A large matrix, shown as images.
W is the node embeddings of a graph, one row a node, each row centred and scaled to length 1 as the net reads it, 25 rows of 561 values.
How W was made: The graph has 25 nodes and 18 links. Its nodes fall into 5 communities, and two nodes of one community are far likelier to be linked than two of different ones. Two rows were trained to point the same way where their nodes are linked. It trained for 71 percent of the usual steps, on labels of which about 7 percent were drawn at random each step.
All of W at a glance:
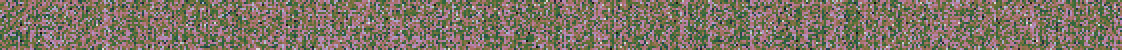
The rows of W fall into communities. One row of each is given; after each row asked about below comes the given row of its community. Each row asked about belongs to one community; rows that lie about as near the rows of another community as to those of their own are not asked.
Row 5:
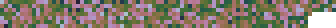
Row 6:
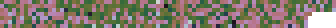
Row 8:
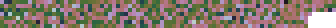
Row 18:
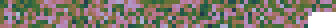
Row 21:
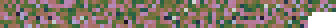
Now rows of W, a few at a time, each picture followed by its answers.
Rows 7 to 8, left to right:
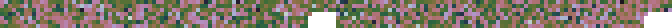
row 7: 5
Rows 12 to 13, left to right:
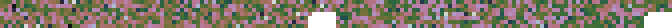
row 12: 21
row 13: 5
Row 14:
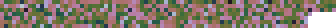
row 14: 8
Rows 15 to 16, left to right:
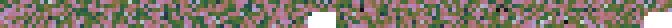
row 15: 6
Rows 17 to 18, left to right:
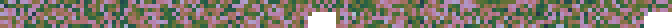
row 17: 6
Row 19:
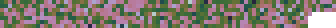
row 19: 18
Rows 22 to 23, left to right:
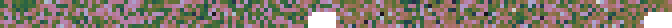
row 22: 18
